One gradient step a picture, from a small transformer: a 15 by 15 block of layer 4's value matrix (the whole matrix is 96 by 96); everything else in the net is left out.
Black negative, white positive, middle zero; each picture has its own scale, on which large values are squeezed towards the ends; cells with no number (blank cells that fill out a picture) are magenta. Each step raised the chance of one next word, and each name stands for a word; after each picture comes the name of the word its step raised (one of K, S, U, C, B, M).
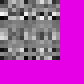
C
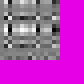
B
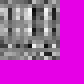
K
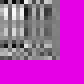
K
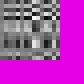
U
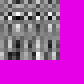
U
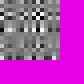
U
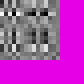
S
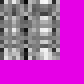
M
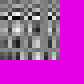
U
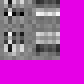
S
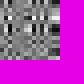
B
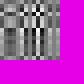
M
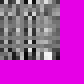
M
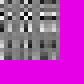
U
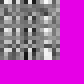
M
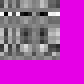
S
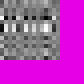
B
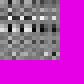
B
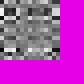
C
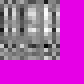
K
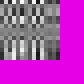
M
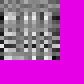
C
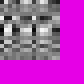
B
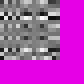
C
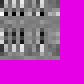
S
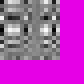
B
